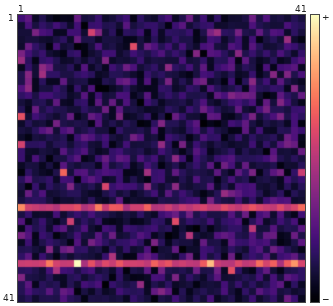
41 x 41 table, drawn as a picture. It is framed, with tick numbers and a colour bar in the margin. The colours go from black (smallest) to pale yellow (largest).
Histogram: skewed, a long tail of high values. Odd lines: rows 28 and 36. Average level on the scale: 20%.
